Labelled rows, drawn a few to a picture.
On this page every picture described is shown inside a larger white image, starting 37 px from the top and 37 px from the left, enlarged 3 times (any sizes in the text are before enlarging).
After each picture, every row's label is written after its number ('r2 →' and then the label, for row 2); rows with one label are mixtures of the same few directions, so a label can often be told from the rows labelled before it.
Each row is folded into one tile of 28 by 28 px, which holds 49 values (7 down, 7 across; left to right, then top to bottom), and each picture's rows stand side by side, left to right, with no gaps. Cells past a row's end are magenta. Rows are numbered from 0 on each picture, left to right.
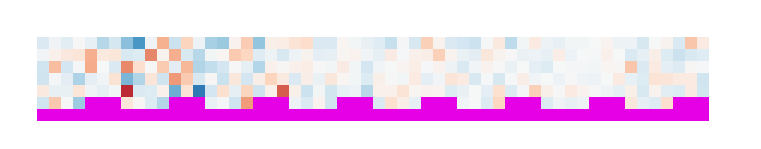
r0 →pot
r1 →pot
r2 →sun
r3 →sun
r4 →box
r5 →sun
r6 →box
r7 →pot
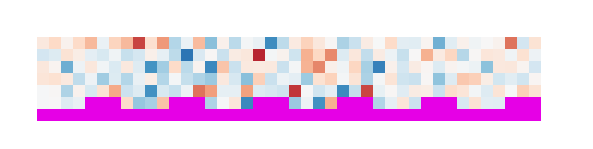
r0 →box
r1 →box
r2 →pot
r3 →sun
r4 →pot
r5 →box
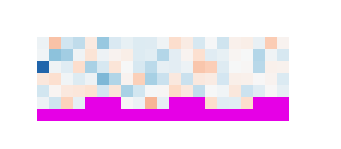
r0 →pot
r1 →sun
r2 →pot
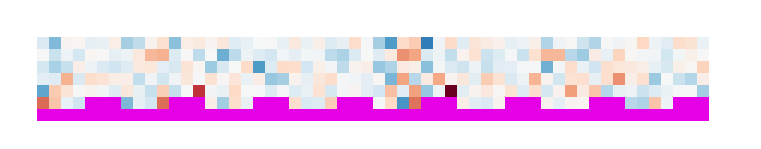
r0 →sun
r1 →sun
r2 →pot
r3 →pot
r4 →sun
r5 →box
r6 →box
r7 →sun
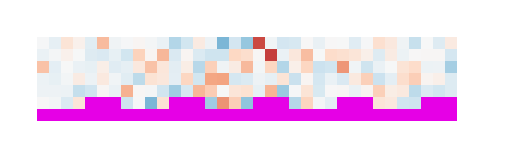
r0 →pot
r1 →sun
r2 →box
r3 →pot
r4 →sun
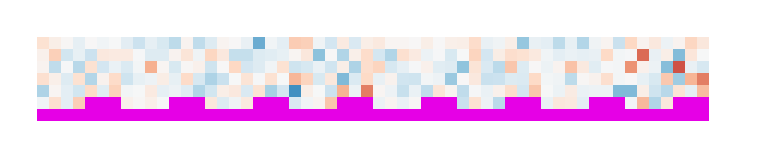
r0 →pot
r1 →box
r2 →box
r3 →pot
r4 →box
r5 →pot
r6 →box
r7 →pot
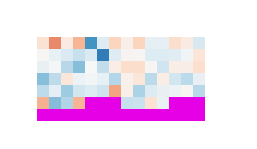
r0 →box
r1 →sun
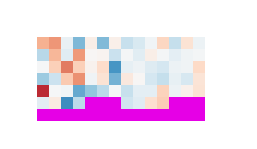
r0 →sun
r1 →sun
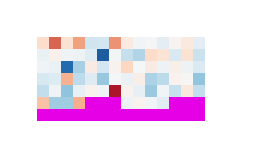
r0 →box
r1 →box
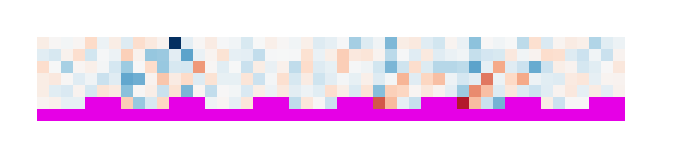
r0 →box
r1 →box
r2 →pot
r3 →pot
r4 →sun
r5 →sun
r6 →box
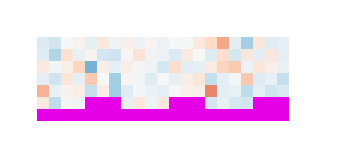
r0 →pot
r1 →pot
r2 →sun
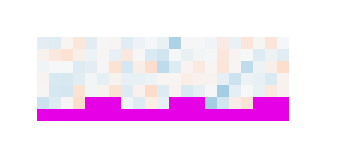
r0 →sun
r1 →box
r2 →sun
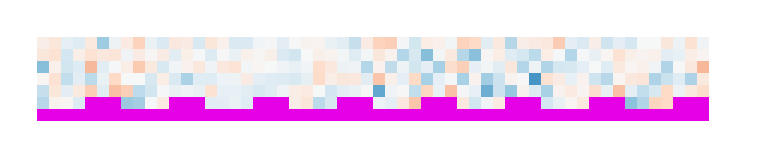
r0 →pot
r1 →sun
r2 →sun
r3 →sun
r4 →pot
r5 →box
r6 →pot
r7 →sun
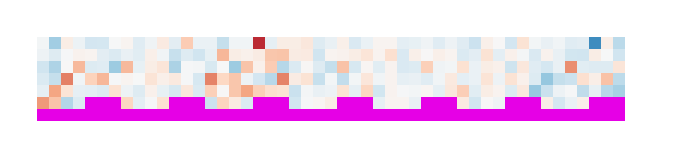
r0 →sun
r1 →pot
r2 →box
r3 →pot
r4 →pot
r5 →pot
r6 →box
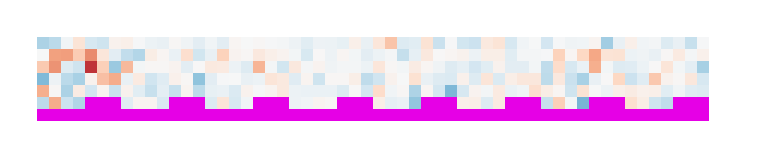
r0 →pot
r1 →box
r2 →pot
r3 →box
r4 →sun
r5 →sun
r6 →pot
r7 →sun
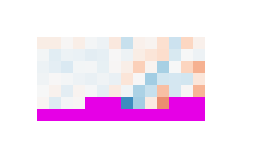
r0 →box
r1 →sun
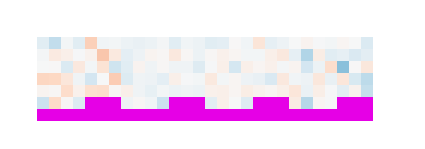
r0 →box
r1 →pot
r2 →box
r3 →pot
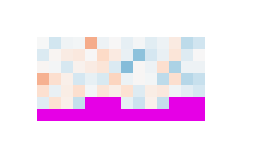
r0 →box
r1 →pot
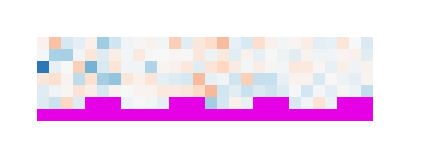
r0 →pot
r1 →box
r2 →sun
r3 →sun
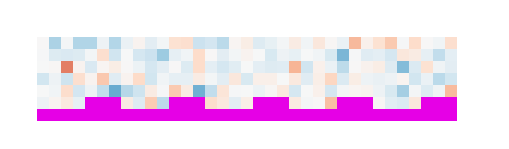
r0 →box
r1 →sun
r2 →sun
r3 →pot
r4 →box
